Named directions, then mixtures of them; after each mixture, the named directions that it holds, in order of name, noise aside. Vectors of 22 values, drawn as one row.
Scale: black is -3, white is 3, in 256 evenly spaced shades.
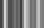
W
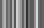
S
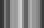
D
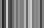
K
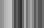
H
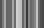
D, S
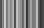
D, H, S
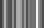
D, S, W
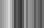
H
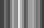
D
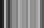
D, W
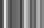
W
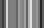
D, H, K
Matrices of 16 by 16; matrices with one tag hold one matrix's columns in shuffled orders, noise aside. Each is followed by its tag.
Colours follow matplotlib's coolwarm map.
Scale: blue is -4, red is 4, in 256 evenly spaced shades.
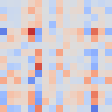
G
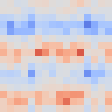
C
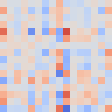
G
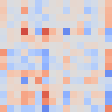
G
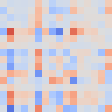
G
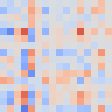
G
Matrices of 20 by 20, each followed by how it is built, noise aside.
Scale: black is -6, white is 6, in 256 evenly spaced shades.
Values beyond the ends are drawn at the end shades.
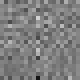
low rank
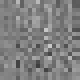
low rank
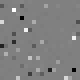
sparse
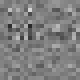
low rank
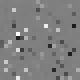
sparse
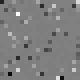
sparse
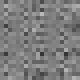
low rank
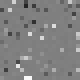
sparse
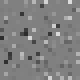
sparse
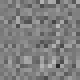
low rank
